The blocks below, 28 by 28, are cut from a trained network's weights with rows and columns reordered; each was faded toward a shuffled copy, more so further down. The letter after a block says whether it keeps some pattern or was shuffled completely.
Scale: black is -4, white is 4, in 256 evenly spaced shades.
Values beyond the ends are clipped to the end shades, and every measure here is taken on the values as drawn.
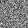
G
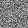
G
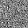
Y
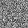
Y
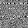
Y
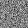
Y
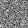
G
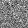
G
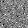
G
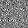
Y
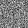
G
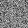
G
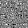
Y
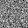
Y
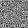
Y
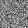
Y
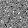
G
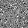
G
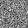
G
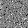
G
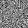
G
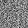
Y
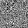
Y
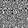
Y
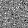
G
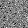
G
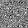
Y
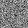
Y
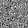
G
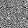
Y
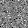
G
